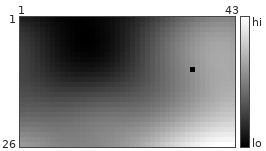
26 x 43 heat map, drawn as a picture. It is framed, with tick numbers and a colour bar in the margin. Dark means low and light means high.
A single lone cell is far lower than the cells round it. Overall the values sit about 40% of the way up the scale. The bottom right is the ninth with the highest average. The ninth with the lowest average is the top left. The field climbs toward the bottom right. No regular stripes run through it. The halves do not mirror each other.
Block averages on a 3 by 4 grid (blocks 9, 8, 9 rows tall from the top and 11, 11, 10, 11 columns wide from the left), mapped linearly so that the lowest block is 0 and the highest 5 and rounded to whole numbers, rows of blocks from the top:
0 0 2 4 / 1 1 2 4 / 3 3 4 5
